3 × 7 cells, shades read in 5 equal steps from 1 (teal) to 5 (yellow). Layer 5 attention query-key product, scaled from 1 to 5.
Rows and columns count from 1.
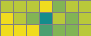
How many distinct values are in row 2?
4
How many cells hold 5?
5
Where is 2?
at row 3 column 4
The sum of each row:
28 24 27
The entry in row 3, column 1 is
5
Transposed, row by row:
4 5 5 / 4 4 5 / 4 3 5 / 5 1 2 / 3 4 3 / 4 3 3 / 4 4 4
